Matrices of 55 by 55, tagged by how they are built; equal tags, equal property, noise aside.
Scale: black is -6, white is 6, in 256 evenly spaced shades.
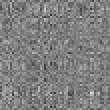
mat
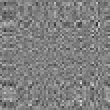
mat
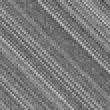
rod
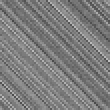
rod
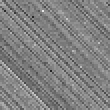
rod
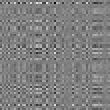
mat
